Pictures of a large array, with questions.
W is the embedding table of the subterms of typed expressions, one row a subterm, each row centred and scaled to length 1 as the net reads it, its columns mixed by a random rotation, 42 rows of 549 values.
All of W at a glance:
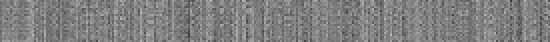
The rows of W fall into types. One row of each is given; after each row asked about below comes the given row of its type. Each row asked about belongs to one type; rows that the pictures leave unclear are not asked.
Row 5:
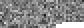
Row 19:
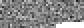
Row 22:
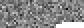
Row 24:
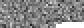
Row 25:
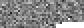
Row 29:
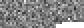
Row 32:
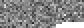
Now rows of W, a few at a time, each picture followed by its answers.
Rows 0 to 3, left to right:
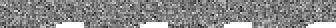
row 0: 25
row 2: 24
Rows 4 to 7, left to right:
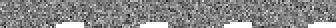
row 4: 25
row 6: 22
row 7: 29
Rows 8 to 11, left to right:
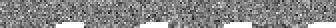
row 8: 25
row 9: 32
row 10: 24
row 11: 24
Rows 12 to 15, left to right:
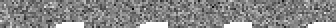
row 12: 24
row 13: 19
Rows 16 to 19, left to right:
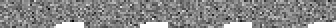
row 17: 25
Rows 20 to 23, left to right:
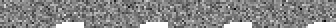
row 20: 32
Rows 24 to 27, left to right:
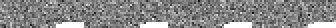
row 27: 19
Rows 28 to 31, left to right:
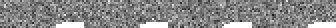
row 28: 32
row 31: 22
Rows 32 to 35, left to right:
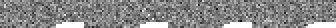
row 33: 32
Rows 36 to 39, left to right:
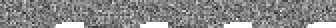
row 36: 29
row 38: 25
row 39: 29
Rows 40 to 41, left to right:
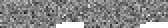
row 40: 32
